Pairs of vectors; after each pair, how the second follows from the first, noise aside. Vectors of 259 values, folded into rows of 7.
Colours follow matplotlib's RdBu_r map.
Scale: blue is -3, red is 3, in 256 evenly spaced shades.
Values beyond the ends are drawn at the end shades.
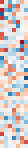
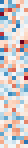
sign-scrambled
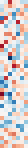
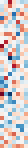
copied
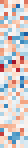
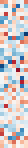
sign-scrambled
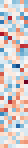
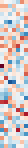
reversed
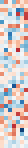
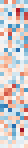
sign-scrambled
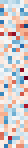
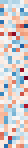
copied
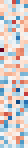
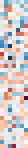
reversed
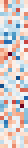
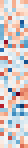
reversed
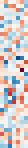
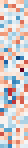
copied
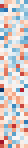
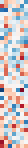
copied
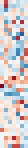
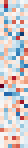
copied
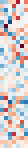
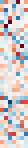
sign-scrambled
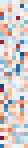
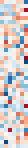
reversed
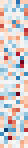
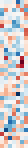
sign-scrambled
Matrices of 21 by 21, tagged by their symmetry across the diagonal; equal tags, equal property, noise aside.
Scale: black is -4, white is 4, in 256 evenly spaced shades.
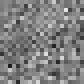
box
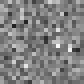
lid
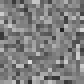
box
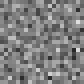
box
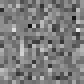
lid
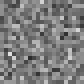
lid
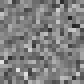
box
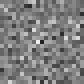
lid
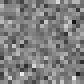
box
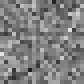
box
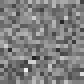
lid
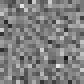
box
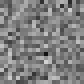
lid
